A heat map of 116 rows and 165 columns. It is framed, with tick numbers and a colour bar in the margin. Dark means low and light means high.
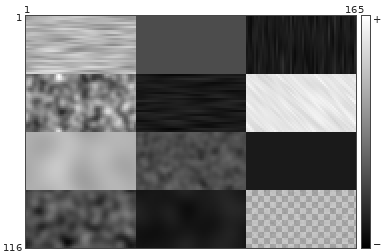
The table splits into 4 rows of 3 panels. Panel 1,1: high, streaked across. Panel 1,2: low, flat. Panel 1,3: very low, streaked downward, faint in contrast. Panel 2,1: middling, blotchy, strong in contrast. Panel 2,2: very low, streaked across, faint in contrast. Panel 2,3: very high, slanting down to the right, faint in contrast. Panel 3,1: high, smooth, faint in contrast. Panel 3,2: low, blotchy, faint in contrast. Panel 3,3: very low, flat. Panel 4,1: low, blotchy. Panel 4,2: very low, smooth, faint in contrast. Panel 4,3: high, checkered.
